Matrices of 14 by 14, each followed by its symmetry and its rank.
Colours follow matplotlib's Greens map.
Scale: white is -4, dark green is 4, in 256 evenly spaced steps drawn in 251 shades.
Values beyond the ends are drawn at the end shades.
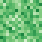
neither, full rank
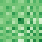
symmetric, rank two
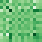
symmetric, rank two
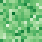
neither, full rank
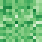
neither, rank three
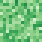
neither, full rank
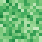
neither, full rank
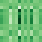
neither, rank one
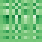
neither, rank one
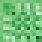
symmetric, rank two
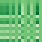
neither, rank one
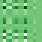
neither, rank one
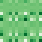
neither, rank one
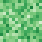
neither, full rank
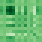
symmetric, rank two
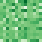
neither, rank three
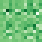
neither, rank three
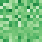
neither, rank three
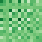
symmetric, rank two
